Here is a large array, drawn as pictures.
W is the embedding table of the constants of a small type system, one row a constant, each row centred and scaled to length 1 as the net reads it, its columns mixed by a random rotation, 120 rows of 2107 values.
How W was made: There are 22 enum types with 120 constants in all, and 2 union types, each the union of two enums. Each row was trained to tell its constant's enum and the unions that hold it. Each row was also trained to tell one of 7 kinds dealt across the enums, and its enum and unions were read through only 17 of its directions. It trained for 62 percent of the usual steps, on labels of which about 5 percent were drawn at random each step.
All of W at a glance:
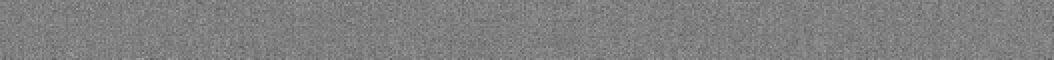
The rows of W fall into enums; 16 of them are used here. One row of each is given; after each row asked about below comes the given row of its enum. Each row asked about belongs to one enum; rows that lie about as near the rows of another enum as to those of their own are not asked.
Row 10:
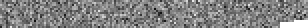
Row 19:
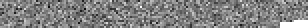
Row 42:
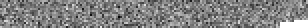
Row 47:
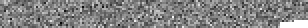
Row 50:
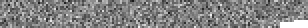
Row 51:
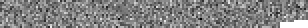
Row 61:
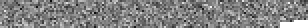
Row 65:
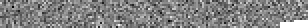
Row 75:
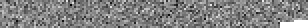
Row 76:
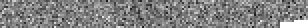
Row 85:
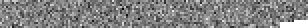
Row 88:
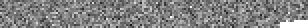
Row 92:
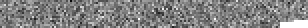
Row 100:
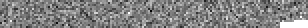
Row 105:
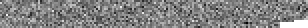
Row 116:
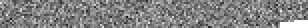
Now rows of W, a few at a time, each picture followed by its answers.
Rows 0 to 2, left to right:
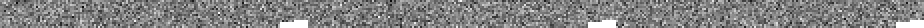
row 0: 47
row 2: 75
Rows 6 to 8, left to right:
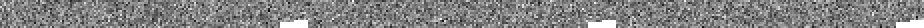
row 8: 105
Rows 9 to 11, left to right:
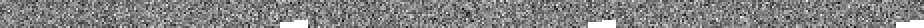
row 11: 51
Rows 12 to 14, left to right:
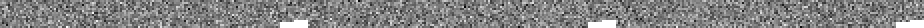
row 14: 61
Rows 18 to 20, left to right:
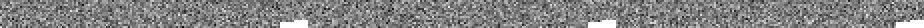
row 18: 75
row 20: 116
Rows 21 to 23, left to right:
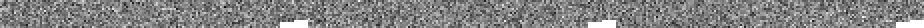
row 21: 10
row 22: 75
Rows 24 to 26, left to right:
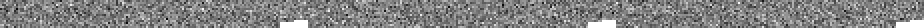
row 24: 19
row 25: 47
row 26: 65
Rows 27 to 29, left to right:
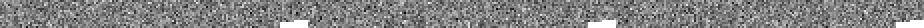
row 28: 61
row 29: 61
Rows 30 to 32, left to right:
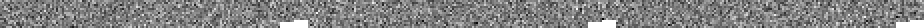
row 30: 85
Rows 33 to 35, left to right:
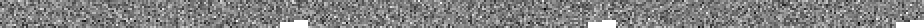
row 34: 75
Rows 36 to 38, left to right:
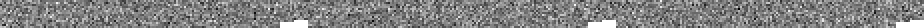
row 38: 85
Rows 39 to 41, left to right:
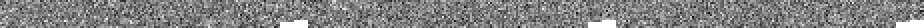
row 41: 42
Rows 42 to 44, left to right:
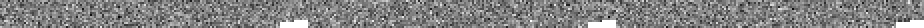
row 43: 42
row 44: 10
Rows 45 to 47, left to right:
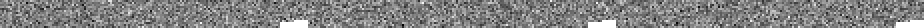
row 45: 100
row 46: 61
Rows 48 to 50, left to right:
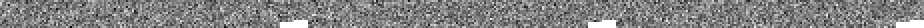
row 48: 116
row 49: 50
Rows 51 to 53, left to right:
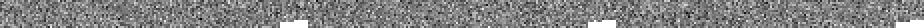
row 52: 65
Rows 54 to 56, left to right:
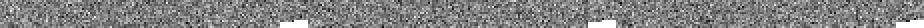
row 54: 42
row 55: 19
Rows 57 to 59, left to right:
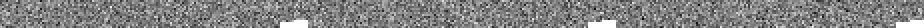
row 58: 85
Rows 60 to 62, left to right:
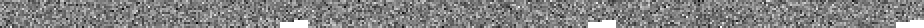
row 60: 10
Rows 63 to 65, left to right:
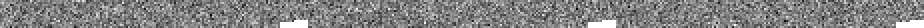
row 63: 42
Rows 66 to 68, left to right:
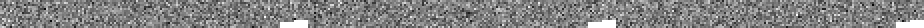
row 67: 10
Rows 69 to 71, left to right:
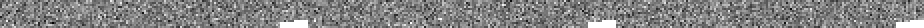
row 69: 92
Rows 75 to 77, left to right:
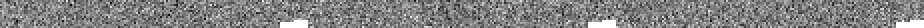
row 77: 75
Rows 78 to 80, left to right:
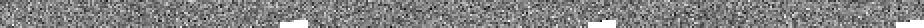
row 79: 10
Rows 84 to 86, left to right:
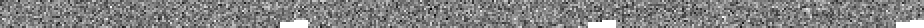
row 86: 19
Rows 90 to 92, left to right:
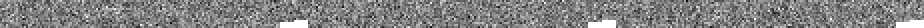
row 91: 42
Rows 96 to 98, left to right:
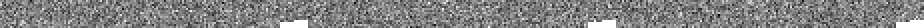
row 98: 19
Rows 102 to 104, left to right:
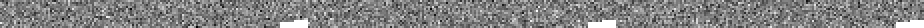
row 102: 105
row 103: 85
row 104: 47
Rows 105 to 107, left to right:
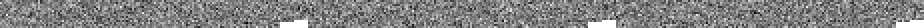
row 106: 51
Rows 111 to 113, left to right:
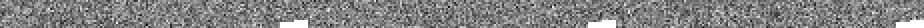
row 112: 47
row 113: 65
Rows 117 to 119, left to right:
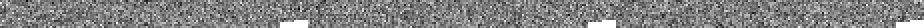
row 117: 65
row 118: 61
